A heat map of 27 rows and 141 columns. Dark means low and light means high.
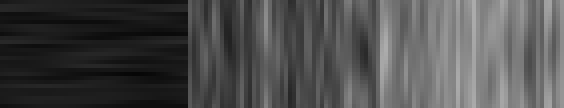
The table splits into one row of 3 panels. Panel 1,1: very low, streaked across, faint in contrast. Panel 1,2: low, streaked downward. Panel 1,3: middling, streaked downward.
